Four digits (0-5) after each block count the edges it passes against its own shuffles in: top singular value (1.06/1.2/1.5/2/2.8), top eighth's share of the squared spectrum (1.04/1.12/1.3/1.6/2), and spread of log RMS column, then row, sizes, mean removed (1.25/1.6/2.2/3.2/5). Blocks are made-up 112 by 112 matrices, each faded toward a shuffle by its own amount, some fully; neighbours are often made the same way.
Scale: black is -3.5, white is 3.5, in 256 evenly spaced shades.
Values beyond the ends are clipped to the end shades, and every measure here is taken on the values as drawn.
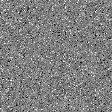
0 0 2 0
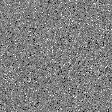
0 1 2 0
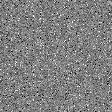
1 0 2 0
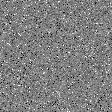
0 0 0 0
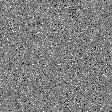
0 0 0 0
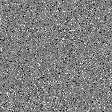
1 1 0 1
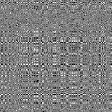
5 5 4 4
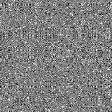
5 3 2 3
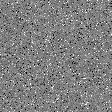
0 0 0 0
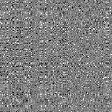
5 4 3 3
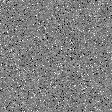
1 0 0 0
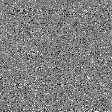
1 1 0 3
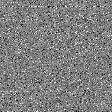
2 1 0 2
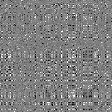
5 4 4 3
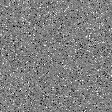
2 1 0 0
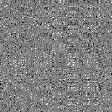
4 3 2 2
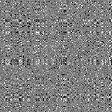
5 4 3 3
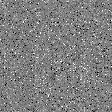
3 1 0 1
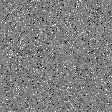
2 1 0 0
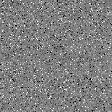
4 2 1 1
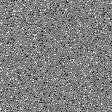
3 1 0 0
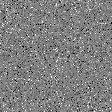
3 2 0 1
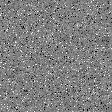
3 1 0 0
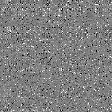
4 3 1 2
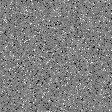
0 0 0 0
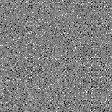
4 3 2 2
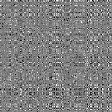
5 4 4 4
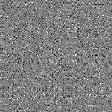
4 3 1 2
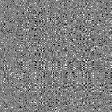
5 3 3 3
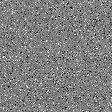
3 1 0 0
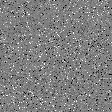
0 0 0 0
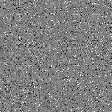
4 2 1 1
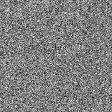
3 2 1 1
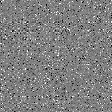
4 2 1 1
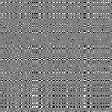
5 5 4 4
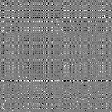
5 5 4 4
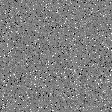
2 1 0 0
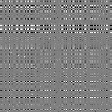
5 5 4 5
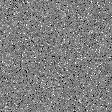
0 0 0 0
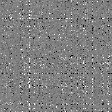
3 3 3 3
